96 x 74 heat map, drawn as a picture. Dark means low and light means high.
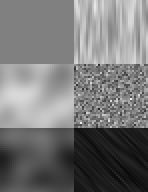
It is made of 3 by 2 panels. Panel 1,1: middling, flat. Panel 1,2: high, streaked downward. Panel 2,1: high, smooth. Panel 2,2: middling, fine-grained, strong in contrast. Panel 3,1: low, smooth. Panel 3,2: very low, slanting down to the right, faint in contrast.
